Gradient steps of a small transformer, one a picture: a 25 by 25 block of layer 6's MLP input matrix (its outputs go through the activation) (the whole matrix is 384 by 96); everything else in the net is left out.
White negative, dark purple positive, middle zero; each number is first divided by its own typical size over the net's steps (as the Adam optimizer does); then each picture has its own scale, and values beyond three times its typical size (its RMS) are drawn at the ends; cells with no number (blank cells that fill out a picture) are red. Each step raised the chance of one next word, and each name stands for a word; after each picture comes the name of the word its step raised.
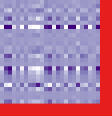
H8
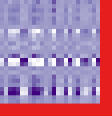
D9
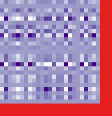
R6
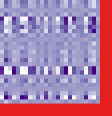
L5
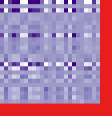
R6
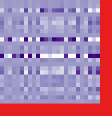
L5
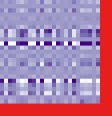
D9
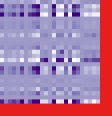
D9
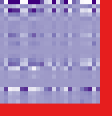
R6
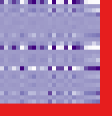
H8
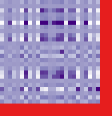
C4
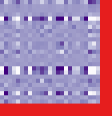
H8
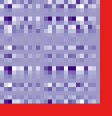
H8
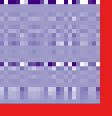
R6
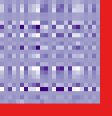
H8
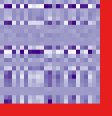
C4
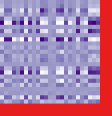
L5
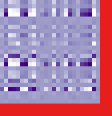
C4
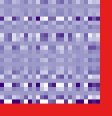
D9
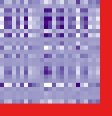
H8
